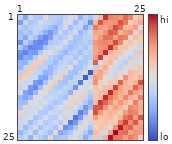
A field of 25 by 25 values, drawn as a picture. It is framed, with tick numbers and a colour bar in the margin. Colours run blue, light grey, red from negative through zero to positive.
Grain: diagonal, up to the right. Ninth with the lowest average: top left. Seam: vertical, 60% of the way across, the right part higher. Average level on the scale: 50%.
